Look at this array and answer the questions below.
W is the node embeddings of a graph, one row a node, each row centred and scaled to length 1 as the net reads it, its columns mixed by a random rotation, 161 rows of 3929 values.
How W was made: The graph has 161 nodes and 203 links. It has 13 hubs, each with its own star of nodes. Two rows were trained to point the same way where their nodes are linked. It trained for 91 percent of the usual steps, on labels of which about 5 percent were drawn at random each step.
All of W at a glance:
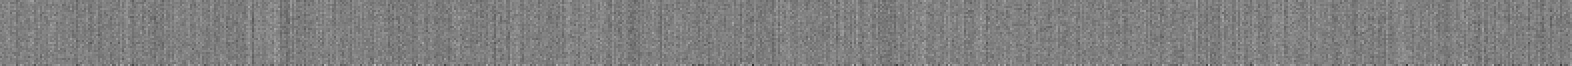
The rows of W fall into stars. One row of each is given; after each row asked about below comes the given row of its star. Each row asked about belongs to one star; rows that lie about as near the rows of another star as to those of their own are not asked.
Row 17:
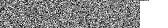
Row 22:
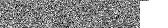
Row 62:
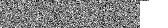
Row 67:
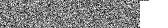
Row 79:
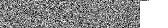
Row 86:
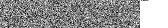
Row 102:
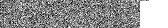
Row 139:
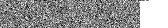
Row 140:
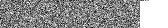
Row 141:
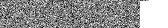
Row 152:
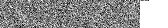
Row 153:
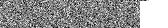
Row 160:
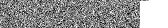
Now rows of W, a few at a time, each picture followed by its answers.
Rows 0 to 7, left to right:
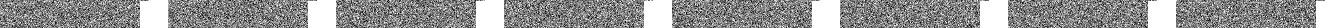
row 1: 22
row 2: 67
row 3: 140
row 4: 160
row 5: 102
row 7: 139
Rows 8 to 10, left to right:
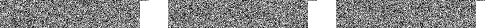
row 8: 67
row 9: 22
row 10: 152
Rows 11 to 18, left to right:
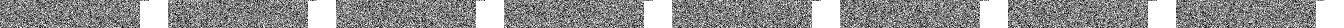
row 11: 62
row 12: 160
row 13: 152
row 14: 22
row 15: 153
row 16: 141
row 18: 67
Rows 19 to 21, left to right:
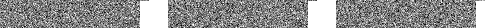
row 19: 152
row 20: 152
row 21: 140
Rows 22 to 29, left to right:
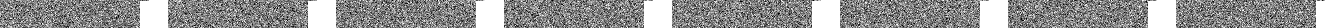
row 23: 62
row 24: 160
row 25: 67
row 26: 153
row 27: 102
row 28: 67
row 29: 86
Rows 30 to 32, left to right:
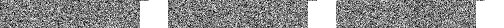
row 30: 160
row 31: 17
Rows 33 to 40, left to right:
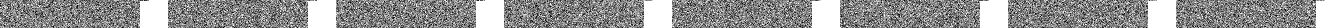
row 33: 141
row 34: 140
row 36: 152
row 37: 22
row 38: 67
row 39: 102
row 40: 67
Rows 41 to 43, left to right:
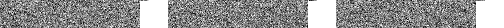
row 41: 67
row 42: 86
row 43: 62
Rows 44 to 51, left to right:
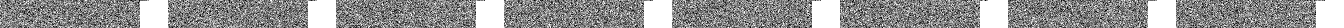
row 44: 86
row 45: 86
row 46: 152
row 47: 62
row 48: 62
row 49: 153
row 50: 141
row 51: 152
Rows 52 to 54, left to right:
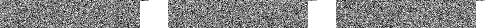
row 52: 86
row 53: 62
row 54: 140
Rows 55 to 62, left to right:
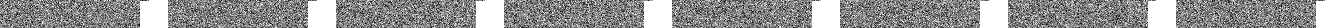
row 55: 79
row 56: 141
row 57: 102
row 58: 152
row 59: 141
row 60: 152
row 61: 153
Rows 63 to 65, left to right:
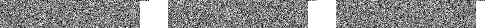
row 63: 152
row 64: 102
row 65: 79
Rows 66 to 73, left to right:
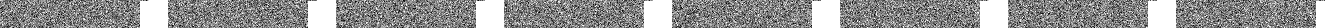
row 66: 86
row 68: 86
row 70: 86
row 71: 153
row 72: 140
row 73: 152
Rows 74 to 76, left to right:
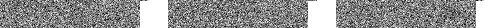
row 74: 153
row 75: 22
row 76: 153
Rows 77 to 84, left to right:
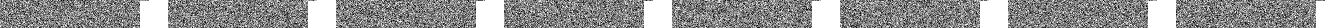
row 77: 140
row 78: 153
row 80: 67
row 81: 141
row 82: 67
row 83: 22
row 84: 17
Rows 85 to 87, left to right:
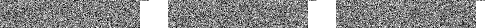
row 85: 139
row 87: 153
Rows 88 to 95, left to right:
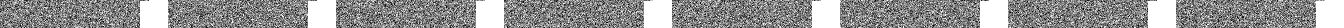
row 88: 17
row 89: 22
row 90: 102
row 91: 22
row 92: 141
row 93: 153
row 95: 160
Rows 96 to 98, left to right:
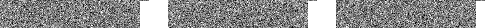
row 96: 62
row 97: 62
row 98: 17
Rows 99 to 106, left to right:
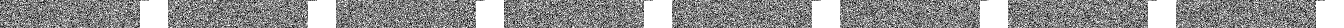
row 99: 17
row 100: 141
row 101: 160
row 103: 160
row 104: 153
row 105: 22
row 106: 139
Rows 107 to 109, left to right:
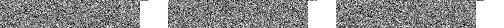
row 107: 86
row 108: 139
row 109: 86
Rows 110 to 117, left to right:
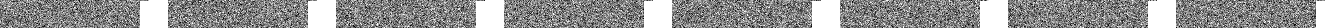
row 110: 160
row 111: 17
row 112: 152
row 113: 79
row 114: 62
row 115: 153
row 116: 140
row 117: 79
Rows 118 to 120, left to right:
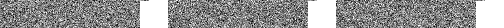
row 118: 67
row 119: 160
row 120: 140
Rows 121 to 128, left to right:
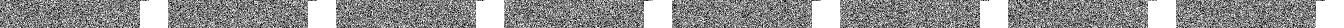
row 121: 17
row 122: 22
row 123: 86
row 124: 62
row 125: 153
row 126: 152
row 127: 140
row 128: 141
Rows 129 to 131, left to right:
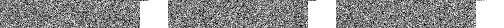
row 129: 17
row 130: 153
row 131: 140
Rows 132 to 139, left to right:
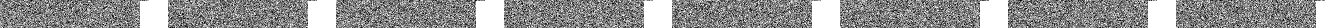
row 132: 22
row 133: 67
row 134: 139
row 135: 140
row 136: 22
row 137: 62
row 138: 17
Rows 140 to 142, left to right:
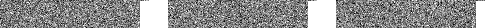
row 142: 62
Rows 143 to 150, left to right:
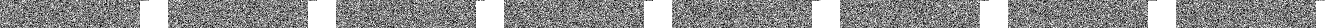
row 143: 62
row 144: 152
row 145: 139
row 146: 152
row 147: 86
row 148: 22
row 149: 22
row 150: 139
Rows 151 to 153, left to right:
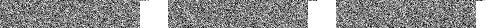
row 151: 140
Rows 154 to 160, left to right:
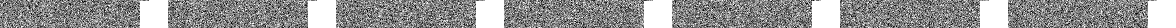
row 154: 22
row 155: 102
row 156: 86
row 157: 62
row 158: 153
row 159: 140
